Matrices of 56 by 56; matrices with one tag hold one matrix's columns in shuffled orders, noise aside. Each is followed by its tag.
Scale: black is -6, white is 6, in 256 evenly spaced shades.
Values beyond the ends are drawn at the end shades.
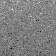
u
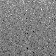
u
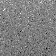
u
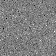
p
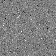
p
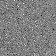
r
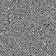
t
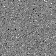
r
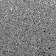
u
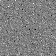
r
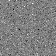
r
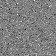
r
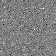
t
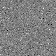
t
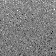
u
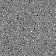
p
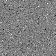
r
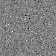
p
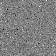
r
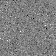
p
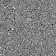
t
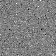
r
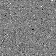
r
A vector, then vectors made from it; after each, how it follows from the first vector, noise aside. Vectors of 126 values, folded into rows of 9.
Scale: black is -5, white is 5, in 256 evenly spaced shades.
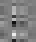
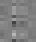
shrunk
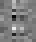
wrapped around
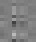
shrunk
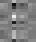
wrapped around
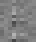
shrunk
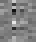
wrapped around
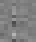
shrunk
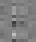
shrunk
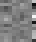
wrapped around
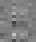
shrunk
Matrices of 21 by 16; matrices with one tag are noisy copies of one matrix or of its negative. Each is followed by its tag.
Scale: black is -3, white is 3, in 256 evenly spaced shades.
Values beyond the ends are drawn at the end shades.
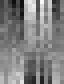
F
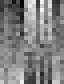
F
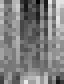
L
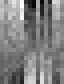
F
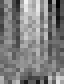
L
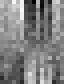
F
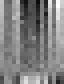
L
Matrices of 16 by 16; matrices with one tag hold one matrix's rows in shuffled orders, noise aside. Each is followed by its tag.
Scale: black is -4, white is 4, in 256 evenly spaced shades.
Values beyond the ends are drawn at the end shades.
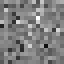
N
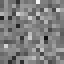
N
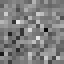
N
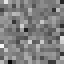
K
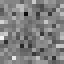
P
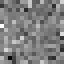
K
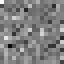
K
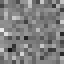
K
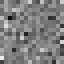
K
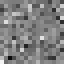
K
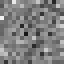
P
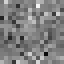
N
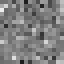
P
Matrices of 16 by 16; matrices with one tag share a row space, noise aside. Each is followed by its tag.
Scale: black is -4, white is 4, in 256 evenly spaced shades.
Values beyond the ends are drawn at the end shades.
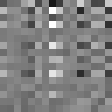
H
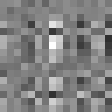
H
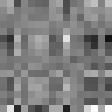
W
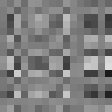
W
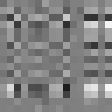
W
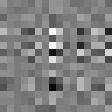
H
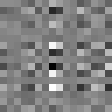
H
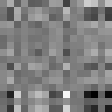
W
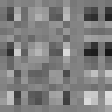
W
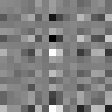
H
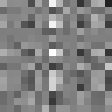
H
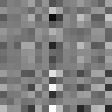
H
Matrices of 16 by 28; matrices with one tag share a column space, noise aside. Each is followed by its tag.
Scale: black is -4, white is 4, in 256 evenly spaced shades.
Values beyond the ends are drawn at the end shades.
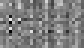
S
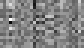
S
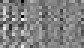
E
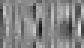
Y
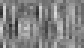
Y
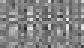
E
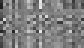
S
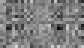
E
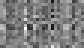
E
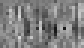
Y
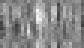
Y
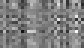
S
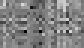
S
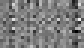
S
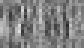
Y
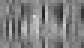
Y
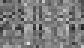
E
